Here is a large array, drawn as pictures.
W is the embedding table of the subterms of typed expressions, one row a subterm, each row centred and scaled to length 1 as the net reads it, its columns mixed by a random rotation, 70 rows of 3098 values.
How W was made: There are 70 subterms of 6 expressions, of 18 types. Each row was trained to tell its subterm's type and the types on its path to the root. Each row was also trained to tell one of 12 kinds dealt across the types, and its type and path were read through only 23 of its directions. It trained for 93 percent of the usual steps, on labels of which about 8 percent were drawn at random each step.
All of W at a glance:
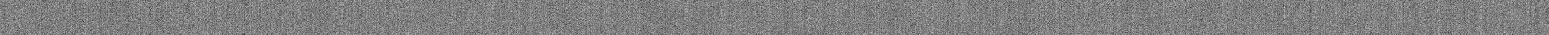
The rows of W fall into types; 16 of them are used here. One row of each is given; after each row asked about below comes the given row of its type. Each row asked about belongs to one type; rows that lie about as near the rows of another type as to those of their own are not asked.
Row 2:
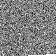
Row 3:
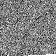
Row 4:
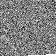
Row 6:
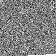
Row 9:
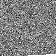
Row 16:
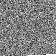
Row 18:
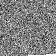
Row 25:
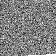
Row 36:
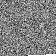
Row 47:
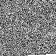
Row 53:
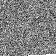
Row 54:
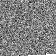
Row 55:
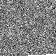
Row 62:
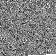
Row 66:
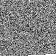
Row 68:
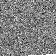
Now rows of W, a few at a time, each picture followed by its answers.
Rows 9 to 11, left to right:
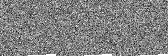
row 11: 16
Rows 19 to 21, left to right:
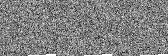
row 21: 6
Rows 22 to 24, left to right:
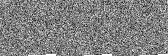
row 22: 53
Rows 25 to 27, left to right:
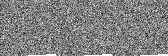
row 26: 2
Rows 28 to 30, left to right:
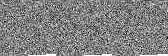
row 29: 66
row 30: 6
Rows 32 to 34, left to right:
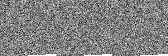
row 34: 4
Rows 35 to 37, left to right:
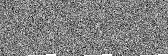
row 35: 47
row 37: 4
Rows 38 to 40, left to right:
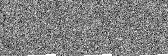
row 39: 18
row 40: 66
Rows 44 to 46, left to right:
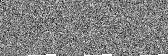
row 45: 55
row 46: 4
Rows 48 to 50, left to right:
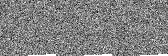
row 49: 6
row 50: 2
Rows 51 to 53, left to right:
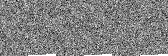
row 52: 36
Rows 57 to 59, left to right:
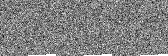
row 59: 53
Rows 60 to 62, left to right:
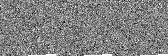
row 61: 54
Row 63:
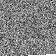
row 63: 36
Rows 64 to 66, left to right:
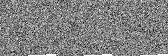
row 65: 47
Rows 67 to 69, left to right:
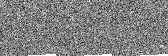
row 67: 36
